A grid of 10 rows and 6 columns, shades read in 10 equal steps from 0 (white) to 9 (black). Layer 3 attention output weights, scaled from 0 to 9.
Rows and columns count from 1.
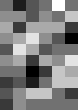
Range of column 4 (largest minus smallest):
5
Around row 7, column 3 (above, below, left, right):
7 8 5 7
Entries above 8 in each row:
0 0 0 1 0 0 1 0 0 0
